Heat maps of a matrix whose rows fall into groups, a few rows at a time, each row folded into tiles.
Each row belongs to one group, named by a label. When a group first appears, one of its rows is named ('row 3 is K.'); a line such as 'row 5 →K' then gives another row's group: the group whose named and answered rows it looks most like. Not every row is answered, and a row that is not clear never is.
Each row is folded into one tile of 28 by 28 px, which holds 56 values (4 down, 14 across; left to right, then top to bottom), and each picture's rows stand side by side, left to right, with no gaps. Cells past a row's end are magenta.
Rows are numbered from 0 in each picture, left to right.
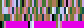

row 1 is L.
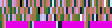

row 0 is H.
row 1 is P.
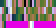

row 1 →L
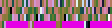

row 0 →P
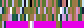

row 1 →L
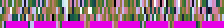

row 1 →L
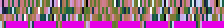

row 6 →P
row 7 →H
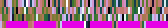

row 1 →H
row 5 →P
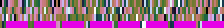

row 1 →H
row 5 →L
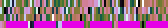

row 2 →L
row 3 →H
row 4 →H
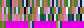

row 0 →H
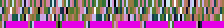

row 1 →P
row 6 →H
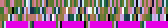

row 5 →P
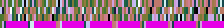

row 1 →L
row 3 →L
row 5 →P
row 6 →H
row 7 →P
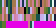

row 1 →P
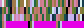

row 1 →L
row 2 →P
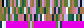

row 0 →L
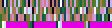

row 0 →L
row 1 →H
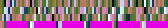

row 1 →L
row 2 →L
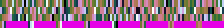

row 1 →L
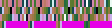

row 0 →P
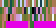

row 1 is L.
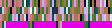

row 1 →H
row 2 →L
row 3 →H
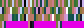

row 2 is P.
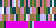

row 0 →H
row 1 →P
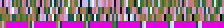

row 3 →H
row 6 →L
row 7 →L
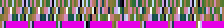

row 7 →L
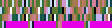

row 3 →P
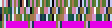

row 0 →H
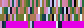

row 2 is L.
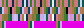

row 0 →P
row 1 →P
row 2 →P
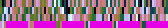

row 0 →L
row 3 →P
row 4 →P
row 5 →H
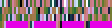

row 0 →H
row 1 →P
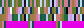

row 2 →P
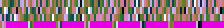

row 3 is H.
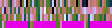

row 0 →H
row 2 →H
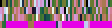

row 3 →L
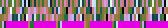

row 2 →P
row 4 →P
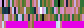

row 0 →L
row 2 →L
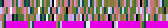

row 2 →P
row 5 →H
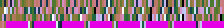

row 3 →P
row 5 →P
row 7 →L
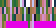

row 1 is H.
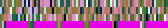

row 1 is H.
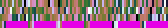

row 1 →H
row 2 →L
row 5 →P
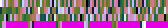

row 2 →L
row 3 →L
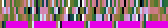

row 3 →P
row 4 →P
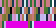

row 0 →P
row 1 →P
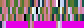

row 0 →L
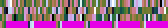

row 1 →L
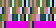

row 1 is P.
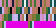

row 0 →P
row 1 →P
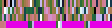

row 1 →H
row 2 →L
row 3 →P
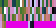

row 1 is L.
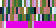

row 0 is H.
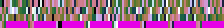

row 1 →L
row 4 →L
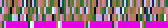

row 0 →P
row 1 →L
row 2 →L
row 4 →L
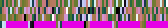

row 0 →L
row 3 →L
